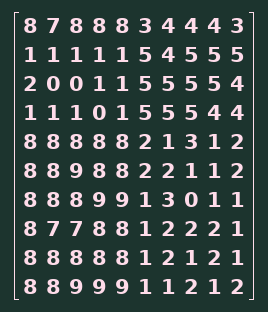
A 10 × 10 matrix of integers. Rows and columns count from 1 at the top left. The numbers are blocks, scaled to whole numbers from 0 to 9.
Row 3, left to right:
2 0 0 1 1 5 5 5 5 4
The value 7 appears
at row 1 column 2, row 8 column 2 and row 8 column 3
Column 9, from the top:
4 5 5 4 1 1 1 2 2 1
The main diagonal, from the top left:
8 1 0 0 8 2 3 2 2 2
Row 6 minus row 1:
0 1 1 0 0 -1 -2 -3 -3 -1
